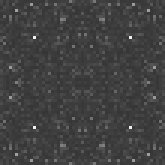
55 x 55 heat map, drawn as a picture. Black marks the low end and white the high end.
Histogram: skewed, a long tail of high values. Grain: fine. Mirror symmetry: left to right and top to bottom. Slope: none. Stripes: none.
